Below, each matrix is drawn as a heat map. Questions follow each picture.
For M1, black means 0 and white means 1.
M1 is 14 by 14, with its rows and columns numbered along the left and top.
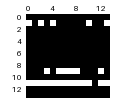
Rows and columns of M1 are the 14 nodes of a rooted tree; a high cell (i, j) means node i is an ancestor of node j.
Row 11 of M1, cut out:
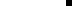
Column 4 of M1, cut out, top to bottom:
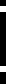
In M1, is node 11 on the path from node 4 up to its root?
yes
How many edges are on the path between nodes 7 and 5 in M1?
2
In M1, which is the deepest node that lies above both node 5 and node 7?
9
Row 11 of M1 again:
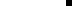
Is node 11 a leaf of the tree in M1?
no
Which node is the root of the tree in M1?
11
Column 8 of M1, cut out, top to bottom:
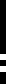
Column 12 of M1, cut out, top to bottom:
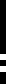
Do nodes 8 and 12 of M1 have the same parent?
yes
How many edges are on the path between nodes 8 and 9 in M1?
1
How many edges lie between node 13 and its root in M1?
2
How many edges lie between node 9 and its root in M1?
1
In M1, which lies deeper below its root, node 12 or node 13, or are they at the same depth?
the same depth
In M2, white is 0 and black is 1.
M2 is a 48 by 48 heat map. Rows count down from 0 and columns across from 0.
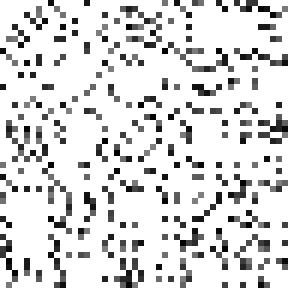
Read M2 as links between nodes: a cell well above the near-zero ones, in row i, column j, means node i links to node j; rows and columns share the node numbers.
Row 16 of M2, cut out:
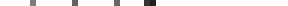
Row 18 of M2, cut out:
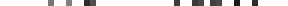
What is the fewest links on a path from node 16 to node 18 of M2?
4
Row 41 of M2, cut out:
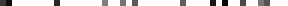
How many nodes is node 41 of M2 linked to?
12
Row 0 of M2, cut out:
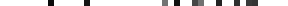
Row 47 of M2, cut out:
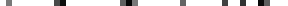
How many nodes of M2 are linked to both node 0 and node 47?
0
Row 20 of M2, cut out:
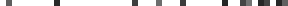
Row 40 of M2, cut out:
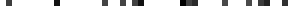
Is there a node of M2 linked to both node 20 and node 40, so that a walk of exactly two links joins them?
yes
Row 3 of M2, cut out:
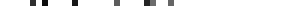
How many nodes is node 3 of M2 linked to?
7
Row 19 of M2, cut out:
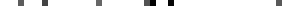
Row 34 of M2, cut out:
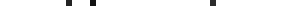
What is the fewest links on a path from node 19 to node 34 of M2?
4
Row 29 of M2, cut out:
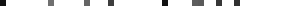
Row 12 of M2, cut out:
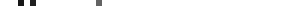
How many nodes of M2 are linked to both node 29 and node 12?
0
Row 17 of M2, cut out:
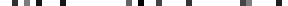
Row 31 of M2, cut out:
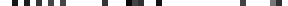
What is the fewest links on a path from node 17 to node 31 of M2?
1
